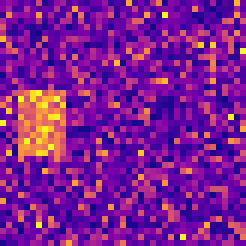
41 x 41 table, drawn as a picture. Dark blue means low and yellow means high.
The middle left is the ninth with the highest average. No overall slope runs across the table. An odd patch, higher than its surroundings, sits in the middle left. On average the colour sits 30% of the way up the scale.
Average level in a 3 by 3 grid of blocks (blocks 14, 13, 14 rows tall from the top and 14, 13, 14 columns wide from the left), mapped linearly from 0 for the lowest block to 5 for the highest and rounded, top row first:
001 / 500 / 000
